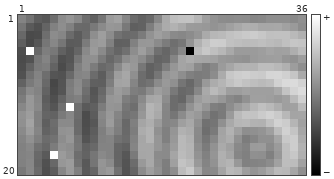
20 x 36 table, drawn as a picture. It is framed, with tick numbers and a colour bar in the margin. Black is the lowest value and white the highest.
The ninth with the highest average is the middle right. No row or column stands out. Four lone cells stand out: three far higher and one far lower than their neighbours. Concentric rings centre on the bottom right. There is an overall slope up to the right.
